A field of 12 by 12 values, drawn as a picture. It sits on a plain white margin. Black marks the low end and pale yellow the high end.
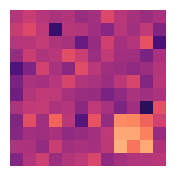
The halves do not mirror each other. No row or column stands out. On average the colour sits 50% of the way up the scale. In the bottom right lies a patch that is higher than the rest. The bottom right is the ninth with the highest average.
